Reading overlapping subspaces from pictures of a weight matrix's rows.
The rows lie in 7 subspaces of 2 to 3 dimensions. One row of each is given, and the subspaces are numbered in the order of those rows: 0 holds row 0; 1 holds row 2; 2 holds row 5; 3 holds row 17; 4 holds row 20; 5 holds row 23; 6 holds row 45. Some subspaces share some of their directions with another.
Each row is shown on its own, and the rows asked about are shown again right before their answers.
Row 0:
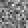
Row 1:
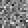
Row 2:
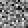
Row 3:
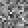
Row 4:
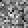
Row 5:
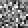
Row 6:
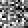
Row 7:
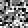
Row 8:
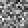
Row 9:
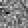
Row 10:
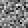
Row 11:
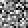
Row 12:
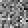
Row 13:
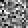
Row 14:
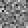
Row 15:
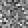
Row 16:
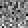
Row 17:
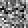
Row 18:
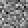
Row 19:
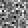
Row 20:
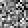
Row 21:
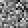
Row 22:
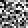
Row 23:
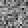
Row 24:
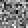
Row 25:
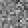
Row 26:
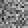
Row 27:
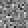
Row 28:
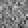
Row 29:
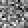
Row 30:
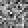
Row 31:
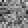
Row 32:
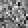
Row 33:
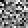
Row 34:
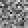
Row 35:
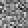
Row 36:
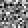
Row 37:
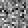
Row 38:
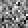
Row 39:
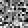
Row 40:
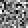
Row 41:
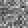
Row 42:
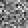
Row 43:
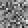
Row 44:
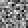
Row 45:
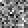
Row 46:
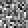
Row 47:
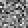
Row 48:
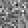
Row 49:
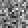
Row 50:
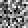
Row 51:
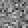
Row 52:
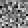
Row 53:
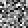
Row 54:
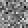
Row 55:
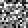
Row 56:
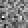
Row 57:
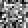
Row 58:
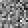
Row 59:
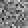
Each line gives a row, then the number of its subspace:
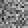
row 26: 5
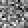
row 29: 1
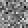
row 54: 3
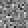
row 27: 0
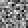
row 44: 0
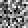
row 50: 6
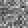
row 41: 5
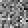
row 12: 4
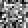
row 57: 1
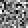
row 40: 1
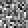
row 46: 0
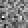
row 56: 1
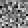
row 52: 2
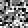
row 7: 2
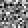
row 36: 1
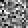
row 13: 6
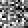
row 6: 1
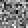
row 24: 1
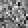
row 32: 2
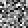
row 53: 5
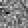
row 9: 5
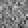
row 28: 2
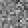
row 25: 4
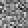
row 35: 0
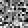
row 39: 2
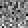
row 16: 2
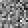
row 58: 4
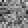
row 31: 5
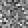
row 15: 5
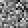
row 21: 4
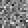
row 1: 4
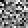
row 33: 6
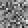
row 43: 3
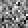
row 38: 2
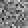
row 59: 5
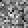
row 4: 6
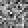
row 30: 3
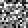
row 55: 1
